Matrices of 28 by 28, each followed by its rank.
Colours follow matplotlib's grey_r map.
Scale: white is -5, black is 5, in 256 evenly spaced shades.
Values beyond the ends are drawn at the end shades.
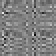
three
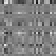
two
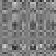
two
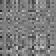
three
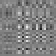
two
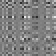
two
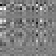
two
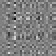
three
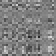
three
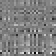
three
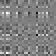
two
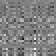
three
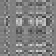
two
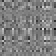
three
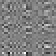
three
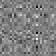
three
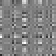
two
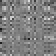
three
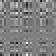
two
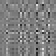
two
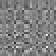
three
